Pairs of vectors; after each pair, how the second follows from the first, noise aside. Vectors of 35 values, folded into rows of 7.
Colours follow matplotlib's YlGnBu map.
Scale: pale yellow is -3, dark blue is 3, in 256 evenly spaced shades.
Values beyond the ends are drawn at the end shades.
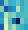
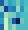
copied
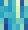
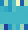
partly zeroed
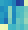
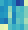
copied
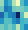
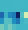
partly zeroed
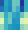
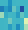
partly zeroed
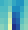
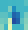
partly zeroed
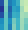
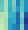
reversed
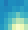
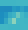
partly zeroed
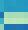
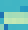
partly zeroed
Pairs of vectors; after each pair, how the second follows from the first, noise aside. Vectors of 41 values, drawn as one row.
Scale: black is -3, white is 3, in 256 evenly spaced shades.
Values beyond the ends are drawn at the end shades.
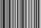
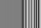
partly zeroed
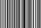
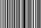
copied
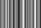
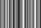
copied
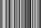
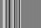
partly zeroed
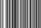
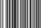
copied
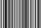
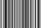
copied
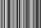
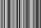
copied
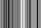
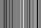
partly zeroed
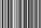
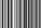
copied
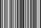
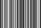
copied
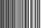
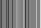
partly zeroed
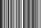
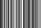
copied
